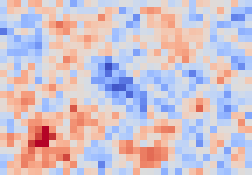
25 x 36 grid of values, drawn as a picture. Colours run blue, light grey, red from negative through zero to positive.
The bottom left is the ninth with the highest average. The centre is the ninth with the lowest average. The texture is blotchy. The halves do not mirror each other.
